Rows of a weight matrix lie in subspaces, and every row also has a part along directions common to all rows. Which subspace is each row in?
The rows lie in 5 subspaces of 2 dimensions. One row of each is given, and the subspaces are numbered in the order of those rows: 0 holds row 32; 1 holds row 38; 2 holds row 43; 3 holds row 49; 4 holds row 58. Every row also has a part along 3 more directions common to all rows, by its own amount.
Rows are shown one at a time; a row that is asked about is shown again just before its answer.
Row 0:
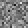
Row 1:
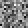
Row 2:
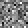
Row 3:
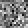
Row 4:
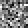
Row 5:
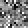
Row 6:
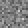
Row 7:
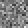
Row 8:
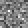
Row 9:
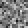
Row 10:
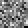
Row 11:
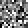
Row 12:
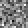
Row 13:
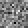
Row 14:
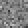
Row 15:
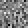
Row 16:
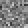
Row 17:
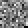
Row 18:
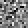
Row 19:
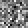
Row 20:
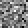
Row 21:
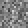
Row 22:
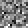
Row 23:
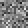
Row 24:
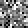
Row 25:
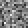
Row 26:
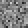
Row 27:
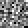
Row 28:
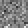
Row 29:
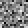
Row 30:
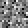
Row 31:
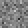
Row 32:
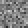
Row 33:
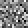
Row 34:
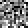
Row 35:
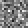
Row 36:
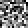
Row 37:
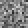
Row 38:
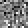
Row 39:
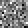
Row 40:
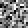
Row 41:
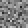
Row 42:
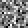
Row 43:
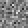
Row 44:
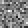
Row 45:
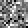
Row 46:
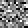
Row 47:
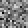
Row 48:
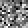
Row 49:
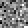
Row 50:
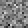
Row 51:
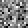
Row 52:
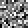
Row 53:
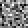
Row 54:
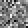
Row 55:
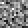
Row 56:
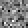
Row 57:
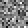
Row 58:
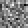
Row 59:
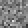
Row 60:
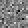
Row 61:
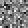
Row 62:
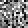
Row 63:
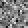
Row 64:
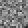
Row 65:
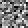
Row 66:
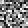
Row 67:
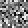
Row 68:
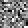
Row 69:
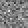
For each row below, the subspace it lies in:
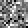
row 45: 3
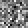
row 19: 3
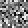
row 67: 1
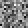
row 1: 0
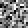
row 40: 3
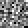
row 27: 2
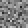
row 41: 4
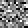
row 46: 0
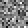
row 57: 2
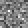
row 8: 0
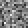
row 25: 4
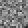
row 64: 4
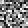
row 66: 0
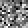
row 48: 0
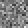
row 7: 2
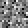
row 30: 2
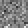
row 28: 3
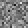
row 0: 2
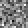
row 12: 4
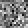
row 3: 2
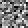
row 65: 1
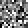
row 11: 1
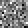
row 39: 3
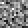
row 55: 1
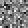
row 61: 0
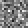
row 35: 0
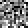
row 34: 1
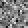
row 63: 3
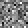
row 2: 2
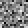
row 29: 1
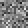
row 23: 2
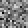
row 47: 4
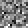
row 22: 4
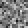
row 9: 3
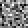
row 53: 4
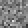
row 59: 4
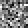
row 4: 4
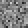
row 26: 0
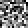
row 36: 1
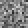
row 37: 1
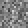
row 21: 2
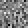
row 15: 1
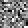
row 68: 0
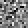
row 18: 3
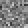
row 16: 4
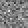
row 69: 0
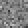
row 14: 4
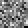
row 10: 0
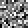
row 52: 1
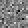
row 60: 2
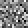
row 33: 1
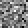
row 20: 1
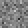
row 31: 0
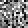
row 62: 1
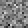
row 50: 4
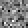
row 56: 4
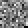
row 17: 3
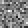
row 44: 0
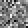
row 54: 3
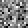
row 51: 3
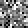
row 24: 3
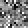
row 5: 3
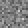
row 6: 2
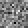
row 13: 2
